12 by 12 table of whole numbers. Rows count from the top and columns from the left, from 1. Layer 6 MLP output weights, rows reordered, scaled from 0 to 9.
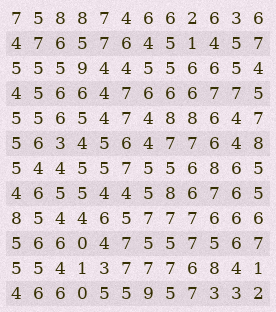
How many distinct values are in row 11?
7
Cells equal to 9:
2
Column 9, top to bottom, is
2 1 6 6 8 7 6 6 7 7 6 7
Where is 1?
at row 2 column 9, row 11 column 4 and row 11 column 12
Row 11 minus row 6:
0 -1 1 -3 -2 1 3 0 -1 2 0 -7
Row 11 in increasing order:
1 1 3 4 4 5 5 6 7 7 7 8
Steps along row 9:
down down same up down up same same down same same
